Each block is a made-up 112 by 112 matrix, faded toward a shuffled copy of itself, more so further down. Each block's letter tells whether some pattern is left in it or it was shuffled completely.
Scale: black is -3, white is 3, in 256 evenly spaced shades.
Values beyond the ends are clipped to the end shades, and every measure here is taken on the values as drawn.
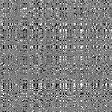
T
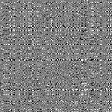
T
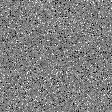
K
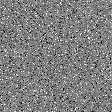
K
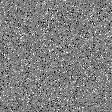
K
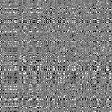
T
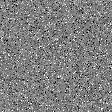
K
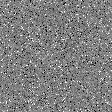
K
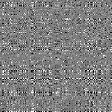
T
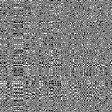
T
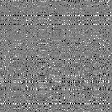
T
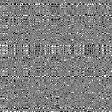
T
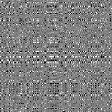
T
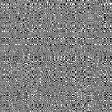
T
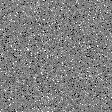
K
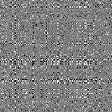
T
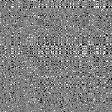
T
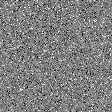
K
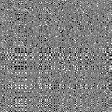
T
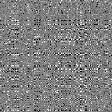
T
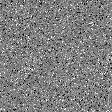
K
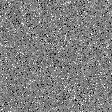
K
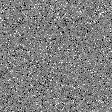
K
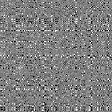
T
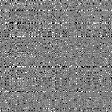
T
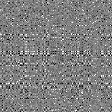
T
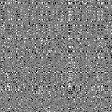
T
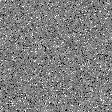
K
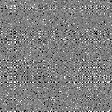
T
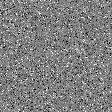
K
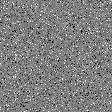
K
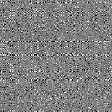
T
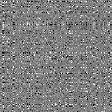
T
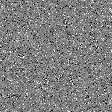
K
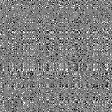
T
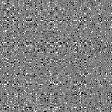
T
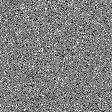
K
